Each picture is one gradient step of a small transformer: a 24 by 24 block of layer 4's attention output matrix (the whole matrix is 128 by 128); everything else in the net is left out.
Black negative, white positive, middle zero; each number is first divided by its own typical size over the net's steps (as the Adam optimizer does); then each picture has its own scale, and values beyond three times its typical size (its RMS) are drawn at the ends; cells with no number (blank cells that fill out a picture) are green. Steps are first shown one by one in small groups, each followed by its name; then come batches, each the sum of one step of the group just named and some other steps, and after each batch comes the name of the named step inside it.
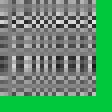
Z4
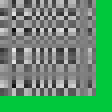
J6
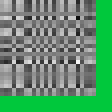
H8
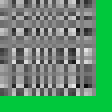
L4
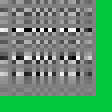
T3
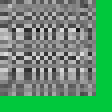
T3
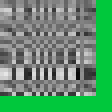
L4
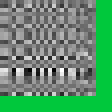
T3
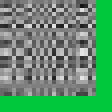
Z4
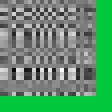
L4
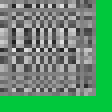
L4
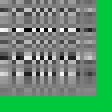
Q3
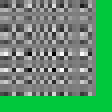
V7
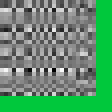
V7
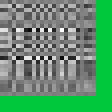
Q3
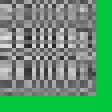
Q3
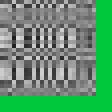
Q3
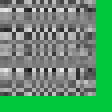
V7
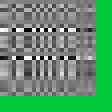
Q3
